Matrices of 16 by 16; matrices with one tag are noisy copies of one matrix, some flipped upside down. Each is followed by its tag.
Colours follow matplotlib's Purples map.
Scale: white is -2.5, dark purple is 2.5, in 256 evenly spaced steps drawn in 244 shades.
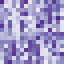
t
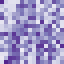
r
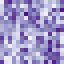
t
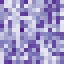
t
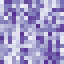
t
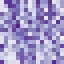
r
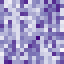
t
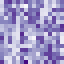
t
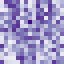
r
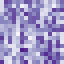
t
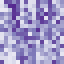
r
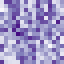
r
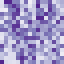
r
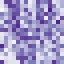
r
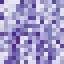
r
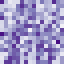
r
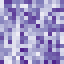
t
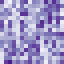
t
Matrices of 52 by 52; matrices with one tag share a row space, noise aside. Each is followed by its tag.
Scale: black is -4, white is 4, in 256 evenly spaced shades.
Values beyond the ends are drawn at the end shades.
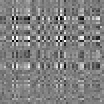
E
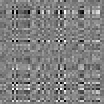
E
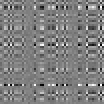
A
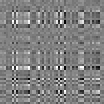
E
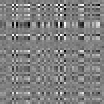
E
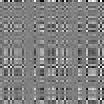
A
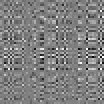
A
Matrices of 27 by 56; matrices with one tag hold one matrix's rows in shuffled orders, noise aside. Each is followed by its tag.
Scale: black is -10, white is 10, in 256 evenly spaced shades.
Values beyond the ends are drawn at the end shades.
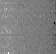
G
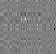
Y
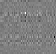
Y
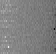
G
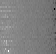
G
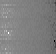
G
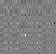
Y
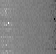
G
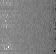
G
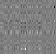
Y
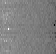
G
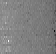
G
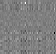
Y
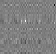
Y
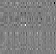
Y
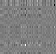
Y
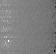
G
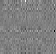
Y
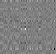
Y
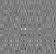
Y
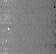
G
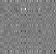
Y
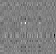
Y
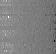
G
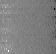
G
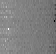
G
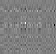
Y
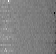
G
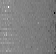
G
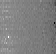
G
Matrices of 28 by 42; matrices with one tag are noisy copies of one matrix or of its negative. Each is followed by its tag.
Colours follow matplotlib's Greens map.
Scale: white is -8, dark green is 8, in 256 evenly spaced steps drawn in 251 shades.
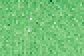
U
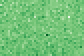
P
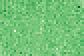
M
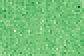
M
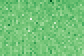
U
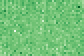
M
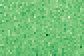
P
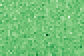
P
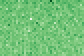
U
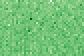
U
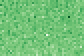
P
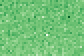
P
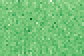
U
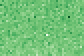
P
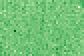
M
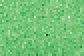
P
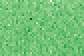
U
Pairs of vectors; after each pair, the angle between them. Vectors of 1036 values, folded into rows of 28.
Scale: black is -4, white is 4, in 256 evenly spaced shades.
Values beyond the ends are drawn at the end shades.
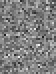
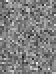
orthogonal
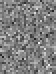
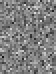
nearly parallel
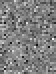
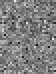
nearly parallel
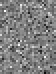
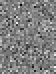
partly opposed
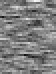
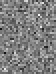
orthogonal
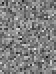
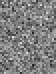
partly opposed
